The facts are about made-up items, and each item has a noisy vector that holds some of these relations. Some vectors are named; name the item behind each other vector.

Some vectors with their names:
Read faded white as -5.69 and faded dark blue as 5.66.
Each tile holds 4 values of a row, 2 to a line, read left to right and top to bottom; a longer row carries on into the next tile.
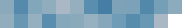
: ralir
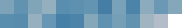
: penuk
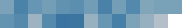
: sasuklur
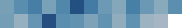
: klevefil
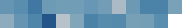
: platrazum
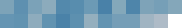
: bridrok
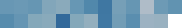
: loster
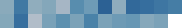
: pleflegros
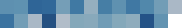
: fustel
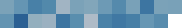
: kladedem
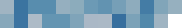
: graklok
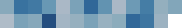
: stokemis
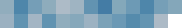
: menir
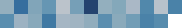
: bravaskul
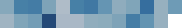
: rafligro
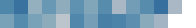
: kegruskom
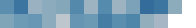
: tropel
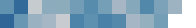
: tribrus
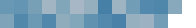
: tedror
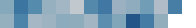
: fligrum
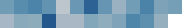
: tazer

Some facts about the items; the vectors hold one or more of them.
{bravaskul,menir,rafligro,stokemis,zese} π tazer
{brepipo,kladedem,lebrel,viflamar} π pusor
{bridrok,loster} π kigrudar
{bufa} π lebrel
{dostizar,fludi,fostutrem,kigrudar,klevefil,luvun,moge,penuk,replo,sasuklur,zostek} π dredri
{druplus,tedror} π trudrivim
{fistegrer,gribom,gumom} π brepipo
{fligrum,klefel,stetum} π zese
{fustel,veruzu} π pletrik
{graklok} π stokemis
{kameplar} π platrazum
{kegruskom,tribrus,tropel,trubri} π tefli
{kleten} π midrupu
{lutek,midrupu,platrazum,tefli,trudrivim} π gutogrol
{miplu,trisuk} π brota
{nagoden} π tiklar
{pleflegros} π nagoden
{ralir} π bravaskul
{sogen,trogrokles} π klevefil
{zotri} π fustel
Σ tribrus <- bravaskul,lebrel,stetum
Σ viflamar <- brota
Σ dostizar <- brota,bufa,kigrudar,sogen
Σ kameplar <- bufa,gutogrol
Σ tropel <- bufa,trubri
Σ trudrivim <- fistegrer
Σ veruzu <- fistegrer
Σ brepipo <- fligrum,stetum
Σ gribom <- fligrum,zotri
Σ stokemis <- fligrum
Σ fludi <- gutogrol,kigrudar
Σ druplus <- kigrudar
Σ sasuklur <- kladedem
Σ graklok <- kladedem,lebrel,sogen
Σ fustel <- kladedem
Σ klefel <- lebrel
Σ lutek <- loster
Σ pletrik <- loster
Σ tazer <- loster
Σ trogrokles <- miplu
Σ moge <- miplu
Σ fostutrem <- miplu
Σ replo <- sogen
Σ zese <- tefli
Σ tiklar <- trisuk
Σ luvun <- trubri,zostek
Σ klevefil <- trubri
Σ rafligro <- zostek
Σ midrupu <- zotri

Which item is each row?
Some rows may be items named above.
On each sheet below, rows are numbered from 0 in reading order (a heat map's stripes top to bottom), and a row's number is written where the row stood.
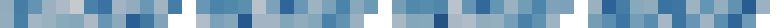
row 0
fligrum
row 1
tazer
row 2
tazer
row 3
brota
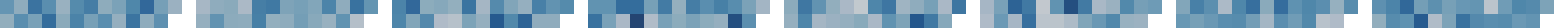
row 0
pusor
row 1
dostizar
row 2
trubri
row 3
fustel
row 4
fligrum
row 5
zese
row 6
luvun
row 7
midrupu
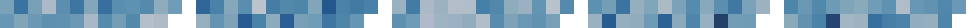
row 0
luvun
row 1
tiklar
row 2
stetum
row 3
gribom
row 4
trudrivim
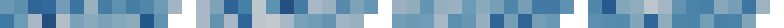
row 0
fustel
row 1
zese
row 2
bufa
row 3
trisuk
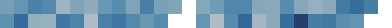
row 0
kladedem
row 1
gutogrol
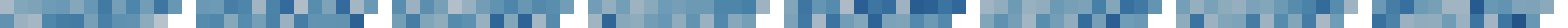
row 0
fludi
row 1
lebrel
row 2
fistegrer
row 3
viflamar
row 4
nagoden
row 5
bufa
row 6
gumom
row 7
zotri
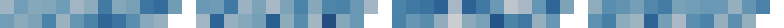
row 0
kameplar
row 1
gribom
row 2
tefli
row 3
sogen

